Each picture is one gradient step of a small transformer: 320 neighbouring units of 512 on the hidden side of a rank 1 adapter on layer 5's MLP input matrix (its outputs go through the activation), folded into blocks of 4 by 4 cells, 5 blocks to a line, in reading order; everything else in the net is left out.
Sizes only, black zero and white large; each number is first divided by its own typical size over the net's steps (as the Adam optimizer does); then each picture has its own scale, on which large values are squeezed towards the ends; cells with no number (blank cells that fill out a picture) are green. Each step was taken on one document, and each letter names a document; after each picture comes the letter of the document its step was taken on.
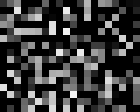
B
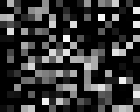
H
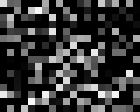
B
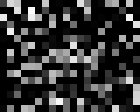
H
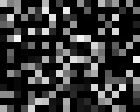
B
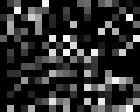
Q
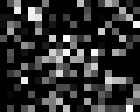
Q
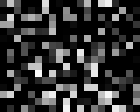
B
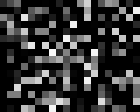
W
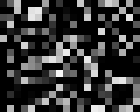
Q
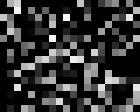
H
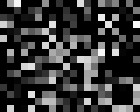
H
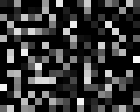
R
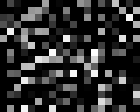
W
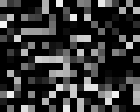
B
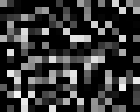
R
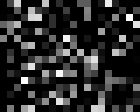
Q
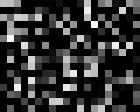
R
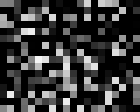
B
